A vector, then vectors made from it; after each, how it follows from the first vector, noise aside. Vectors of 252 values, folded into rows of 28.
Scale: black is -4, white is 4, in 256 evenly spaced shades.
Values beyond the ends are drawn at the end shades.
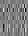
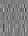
shrunk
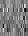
sign-scrambled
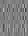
shrunk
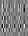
reversed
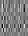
reversed
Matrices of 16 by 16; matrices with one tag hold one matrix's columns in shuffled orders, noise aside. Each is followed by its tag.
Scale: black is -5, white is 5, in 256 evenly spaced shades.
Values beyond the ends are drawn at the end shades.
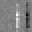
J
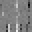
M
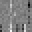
M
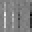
J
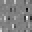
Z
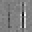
J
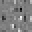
Z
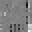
M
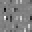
Z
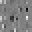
Z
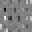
Z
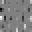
Z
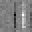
J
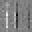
J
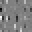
Z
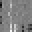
M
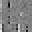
M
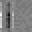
J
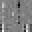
M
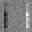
J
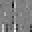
M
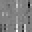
M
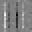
J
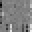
M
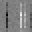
J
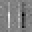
J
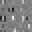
Z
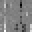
M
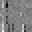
M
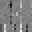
M
